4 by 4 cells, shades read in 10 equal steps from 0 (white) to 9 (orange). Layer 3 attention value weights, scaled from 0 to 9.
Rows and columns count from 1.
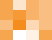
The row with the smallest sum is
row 4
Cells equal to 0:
1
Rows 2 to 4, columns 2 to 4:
8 6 5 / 9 3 5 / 0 1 7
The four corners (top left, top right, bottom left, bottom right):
7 5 7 7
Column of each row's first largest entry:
1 2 2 1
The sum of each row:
20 26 22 15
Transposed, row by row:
7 7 5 7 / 2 8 9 0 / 6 6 3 1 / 5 5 5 7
